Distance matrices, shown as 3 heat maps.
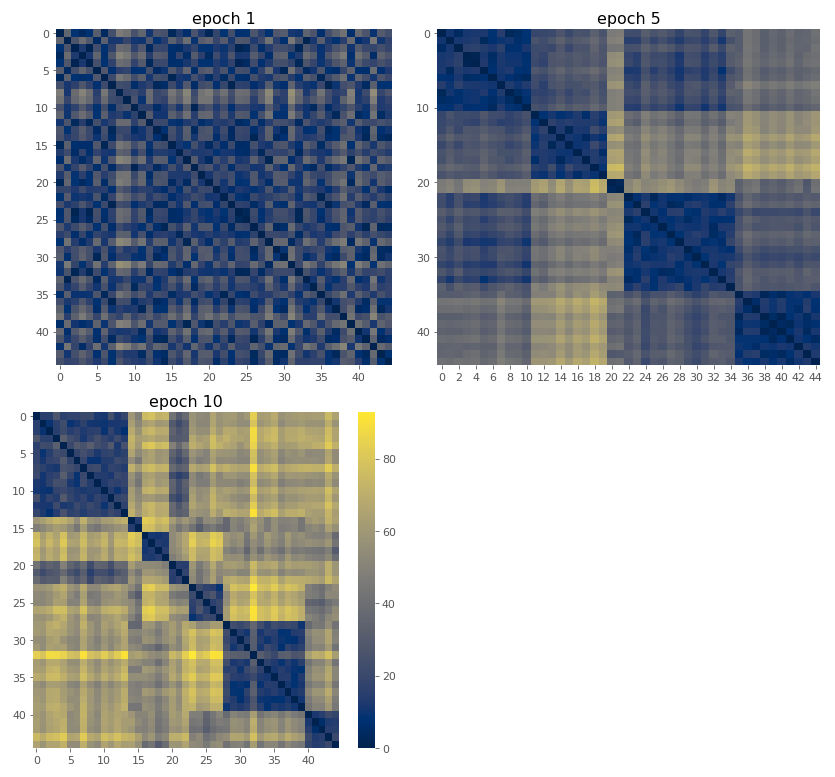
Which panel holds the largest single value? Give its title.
epoch 10
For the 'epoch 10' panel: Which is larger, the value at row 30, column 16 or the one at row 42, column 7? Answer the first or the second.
the second
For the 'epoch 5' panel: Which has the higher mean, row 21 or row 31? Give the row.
21
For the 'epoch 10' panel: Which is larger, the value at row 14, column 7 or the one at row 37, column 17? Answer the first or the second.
the first
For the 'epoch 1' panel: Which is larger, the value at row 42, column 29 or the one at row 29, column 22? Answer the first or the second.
the first
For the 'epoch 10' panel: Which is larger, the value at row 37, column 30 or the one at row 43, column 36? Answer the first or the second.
the second
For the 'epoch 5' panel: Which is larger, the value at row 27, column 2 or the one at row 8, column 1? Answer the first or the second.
the first
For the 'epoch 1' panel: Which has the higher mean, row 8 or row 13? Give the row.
8
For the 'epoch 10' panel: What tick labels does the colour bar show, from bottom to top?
0, 20, 40, 60, 80
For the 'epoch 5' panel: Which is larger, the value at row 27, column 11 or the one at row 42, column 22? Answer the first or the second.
the first
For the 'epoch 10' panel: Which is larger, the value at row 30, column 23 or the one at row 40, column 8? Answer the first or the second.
the first
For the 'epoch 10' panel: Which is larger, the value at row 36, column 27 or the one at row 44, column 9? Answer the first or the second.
the first
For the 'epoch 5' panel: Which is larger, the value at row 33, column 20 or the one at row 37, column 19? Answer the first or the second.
the second
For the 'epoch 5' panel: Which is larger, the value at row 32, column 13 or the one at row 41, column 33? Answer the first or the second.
the first
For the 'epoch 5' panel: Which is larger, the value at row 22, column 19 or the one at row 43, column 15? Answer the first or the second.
the second
